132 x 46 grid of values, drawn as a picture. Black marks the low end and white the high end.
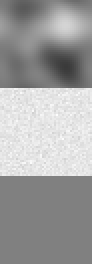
It is made of 3 by 1 panels. Panel 1,1: middling, smooth, strong in contrast. Panel 2,1: very high, fine-grained, faint in contrast. Panel 3,1: middling, flat.
